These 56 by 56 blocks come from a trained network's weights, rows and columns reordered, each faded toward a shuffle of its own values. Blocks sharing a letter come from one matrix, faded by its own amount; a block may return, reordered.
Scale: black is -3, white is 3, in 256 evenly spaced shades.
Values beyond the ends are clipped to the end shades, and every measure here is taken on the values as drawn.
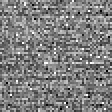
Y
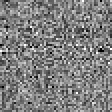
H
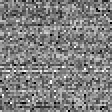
Y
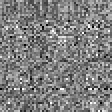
H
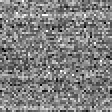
Y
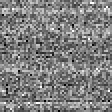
Y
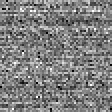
Y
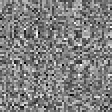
H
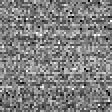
Y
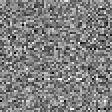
H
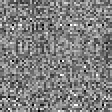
H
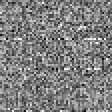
H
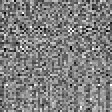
H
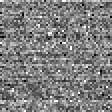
Y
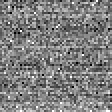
Y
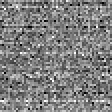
Y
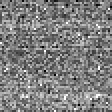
Y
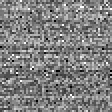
Y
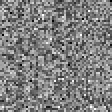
H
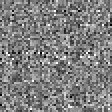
H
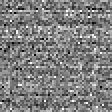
Y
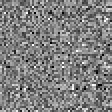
H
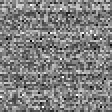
Y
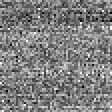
Y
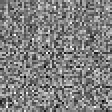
H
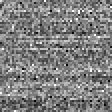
Y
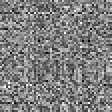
H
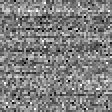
Y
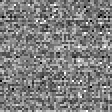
Y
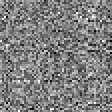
H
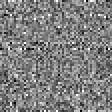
H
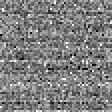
Y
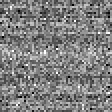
Y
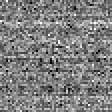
Y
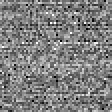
Y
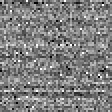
Y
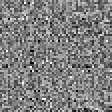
H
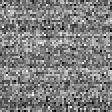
Y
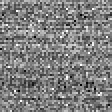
Y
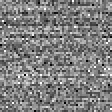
Y
